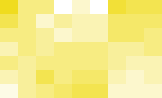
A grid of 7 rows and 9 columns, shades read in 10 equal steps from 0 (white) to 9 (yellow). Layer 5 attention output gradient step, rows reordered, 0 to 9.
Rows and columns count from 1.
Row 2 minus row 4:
4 0 -2 -1 -2 -2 2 2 1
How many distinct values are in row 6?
6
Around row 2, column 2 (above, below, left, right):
5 5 7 2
